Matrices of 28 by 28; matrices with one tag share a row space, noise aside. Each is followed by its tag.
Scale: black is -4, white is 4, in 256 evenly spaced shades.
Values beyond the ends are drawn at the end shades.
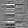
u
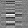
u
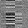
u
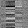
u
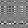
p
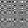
p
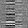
u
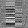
u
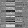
u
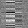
u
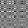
p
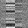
u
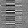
u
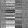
u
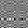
p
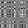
p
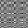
p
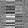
u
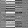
u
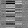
u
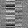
u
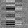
u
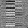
u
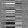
u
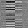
u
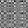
p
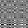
p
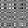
p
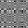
p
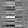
u
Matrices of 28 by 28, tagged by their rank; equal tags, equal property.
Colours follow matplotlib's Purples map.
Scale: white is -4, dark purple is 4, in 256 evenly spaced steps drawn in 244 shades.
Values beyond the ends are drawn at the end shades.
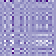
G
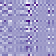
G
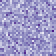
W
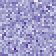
W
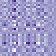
G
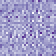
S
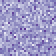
W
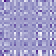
G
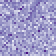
W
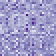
S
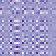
G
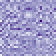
S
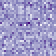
S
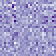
S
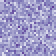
W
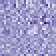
S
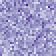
W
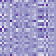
G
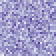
W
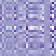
G
